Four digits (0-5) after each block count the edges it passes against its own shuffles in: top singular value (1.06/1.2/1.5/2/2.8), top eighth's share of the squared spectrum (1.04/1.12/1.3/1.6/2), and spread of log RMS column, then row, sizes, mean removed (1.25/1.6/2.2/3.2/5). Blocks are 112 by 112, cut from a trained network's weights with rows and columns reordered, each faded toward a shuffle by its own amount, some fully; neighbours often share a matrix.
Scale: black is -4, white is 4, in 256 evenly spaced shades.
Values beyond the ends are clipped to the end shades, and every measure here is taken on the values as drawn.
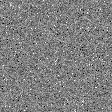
0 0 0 0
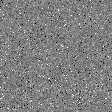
1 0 0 0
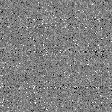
3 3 1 2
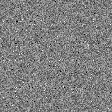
3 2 0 1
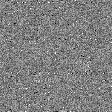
3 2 0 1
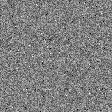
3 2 0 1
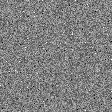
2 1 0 0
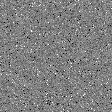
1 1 0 0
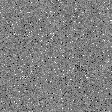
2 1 0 1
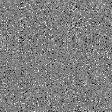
3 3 1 2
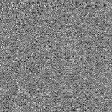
4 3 1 2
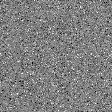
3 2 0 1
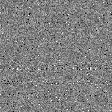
3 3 0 2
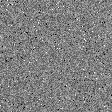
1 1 0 0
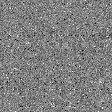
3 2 0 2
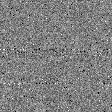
3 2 0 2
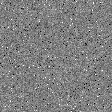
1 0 0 0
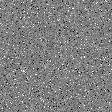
2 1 0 0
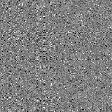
3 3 2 2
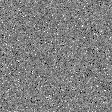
0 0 0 0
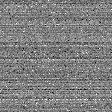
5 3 1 2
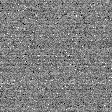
3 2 0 1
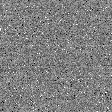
1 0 0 0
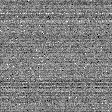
4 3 1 2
